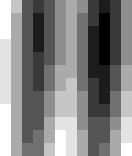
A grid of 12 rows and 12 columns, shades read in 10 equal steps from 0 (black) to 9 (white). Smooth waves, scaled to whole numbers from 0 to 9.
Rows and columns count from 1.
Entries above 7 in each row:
1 1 1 1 1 1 1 1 1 4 4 4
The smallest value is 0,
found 4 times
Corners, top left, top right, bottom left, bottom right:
9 5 9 9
